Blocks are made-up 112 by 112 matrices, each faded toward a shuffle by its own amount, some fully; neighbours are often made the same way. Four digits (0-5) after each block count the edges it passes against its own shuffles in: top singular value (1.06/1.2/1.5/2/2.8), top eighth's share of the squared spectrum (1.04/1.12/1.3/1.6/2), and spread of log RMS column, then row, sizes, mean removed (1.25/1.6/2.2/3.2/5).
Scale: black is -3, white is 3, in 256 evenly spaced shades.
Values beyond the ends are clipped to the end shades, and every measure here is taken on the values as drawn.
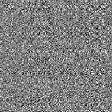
4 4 3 3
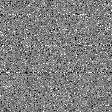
2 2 0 2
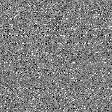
1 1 0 3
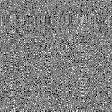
4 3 2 2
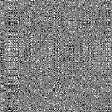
5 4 3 3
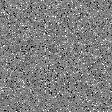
3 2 1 0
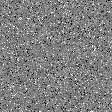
2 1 0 0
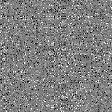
4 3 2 2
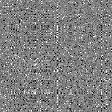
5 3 2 2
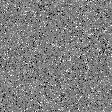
2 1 0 0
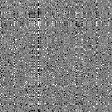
5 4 3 2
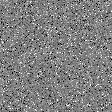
2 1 0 0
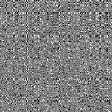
5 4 3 3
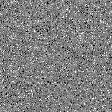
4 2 0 1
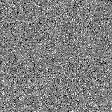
3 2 1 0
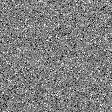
1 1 0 0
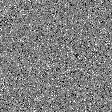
0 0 0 0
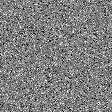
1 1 0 0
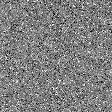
1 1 0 0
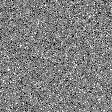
1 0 0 0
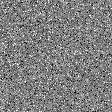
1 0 0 0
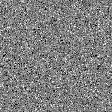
2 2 0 0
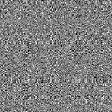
4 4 3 3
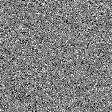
3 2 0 0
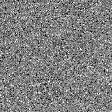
3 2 0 0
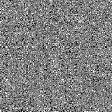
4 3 2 1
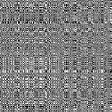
5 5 4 4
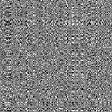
5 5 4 3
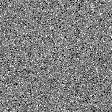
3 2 0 0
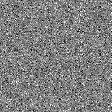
3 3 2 1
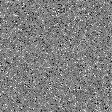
0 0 0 0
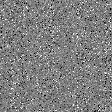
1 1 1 0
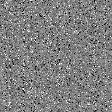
1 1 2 0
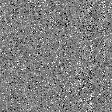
1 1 2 0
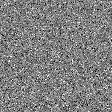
0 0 0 0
